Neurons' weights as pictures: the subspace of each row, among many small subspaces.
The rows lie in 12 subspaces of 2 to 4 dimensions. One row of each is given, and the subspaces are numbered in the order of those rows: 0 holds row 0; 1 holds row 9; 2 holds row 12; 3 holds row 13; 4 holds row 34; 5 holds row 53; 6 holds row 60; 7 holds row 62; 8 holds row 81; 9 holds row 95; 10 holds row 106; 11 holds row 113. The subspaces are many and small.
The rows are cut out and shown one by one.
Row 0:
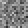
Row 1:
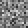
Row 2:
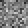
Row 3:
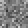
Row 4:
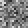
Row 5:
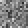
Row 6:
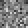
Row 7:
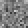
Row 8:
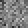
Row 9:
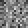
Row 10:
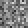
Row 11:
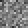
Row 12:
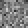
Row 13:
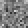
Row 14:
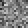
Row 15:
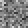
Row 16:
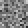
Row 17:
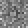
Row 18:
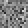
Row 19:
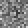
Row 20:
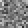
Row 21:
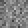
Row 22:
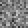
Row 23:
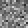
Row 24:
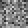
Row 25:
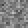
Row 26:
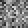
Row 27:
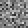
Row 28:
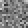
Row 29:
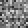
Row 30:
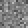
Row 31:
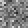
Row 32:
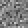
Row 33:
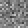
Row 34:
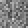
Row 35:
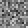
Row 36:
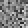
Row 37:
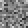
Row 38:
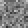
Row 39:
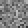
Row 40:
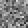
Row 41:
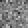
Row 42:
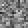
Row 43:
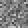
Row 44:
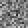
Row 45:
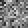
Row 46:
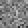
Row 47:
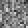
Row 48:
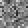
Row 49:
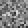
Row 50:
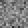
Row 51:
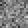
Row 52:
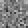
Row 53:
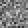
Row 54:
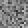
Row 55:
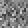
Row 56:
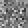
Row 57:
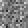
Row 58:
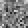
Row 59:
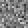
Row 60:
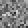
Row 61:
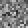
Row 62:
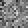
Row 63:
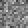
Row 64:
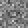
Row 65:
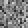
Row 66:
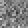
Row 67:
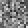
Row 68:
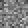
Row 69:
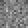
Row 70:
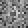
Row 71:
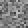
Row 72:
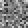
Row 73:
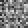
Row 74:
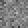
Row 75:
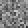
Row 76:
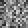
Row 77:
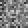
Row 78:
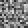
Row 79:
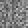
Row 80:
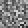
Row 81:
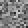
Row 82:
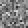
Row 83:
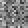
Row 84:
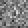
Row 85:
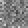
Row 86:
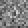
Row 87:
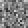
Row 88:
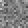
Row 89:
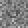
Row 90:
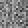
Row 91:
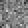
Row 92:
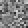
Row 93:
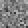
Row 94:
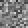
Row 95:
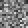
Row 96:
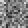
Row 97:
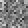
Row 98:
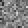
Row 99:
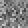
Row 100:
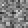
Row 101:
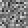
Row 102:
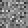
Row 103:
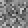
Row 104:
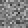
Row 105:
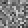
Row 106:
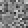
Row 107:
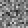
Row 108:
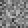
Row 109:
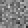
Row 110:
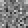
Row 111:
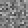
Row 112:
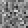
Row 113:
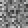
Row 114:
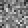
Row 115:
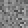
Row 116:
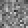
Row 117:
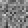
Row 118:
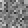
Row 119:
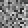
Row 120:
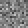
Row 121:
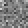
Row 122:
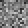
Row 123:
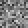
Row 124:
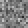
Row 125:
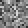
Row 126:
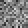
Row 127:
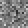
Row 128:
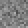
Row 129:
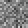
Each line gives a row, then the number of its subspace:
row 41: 4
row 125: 7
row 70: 8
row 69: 1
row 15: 9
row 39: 9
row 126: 7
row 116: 3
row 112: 5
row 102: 5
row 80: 6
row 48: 7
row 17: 8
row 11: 8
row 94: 8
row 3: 3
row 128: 1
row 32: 5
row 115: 6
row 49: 6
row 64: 4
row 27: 2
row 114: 4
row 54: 6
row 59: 11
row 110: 1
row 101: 5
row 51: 2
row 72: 7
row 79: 4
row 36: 0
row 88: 7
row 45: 9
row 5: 4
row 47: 4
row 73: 11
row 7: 3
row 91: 4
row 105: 0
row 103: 0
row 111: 2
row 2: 0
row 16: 9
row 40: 11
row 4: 9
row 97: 10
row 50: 0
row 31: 9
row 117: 6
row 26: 0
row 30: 0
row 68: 9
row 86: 1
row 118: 10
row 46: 9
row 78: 11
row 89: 3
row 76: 1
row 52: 1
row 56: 6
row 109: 4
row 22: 2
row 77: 11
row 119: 0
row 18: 6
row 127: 10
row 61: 6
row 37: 9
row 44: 11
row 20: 7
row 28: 7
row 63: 0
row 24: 11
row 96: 5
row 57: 5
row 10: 0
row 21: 1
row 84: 1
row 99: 6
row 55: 6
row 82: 5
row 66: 6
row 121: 7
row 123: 4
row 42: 2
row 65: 0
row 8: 10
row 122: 0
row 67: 4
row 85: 10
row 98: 7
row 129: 7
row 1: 5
